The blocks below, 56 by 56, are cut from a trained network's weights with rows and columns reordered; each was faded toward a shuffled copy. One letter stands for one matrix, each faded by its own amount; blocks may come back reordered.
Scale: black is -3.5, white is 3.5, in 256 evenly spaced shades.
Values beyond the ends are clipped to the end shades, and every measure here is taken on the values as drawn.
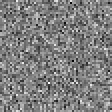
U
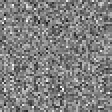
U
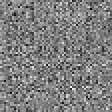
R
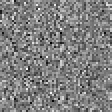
U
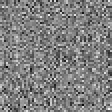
R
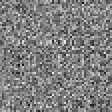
R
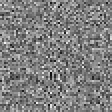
R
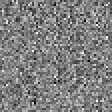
U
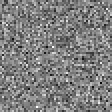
U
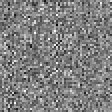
U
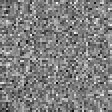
R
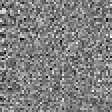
U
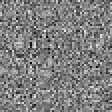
R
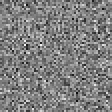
R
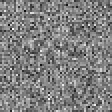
R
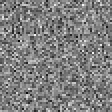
U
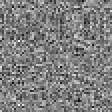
R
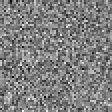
U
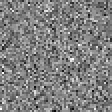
U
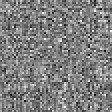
R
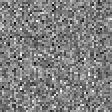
U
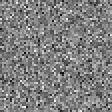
U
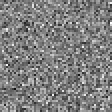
U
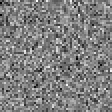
U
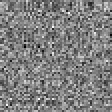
R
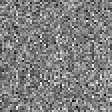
U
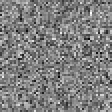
R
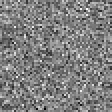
U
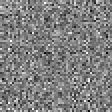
R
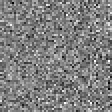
U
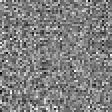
R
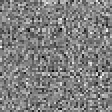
R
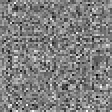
R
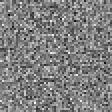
U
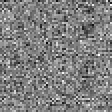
R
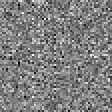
U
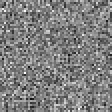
U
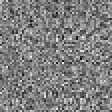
R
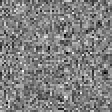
R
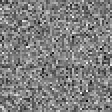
U
